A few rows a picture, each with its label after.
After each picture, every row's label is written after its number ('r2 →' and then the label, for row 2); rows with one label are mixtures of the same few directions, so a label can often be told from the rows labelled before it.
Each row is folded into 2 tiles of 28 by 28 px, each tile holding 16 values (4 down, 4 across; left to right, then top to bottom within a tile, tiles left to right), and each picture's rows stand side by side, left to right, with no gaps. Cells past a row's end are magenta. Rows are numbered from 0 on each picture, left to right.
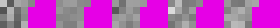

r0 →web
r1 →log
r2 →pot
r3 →pot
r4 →log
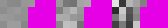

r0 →log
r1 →log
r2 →web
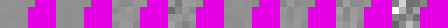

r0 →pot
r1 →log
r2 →log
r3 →pot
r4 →log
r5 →web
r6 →web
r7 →pot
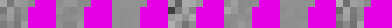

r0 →web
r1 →log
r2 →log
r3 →pot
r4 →pot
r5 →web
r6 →web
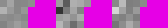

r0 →pot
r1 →pot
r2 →pot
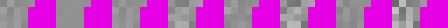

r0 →web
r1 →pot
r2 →web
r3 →log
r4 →pot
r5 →log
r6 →web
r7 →web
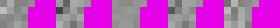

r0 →pot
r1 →pot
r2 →log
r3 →pot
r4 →web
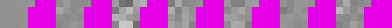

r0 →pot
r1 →pot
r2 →log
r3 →web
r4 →log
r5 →pot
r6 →pot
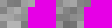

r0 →log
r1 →log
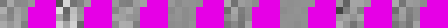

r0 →web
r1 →web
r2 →log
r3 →web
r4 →web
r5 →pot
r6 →pot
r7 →web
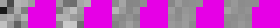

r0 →pot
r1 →log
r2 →pot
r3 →web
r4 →pot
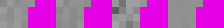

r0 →web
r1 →web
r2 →pot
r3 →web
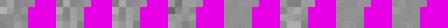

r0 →pot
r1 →web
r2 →web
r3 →pot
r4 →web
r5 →log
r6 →log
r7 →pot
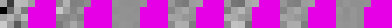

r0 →pot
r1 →pot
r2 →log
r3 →log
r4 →log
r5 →log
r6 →web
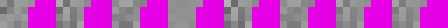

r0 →pot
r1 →web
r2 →log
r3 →log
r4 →web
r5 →log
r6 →web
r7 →web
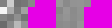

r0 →pot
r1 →web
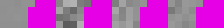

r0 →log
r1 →log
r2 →web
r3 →pot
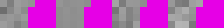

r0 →pot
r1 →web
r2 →web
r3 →log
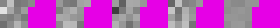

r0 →pot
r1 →log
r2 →pot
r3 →web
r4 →log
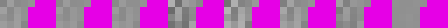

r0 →web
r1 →web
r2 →web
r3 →web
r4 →web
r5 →web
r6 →web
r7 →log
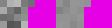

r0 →log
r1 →pot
